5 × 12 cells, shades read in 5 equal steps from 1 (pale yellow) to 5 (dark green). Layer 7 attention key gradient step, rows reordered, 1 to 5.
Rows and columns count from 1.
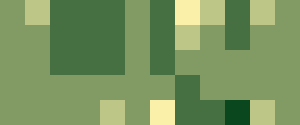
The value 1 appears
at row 1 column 8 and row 5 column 7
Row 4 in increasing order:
3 3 3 3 3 3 3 3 3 3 3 4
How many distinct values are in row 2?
3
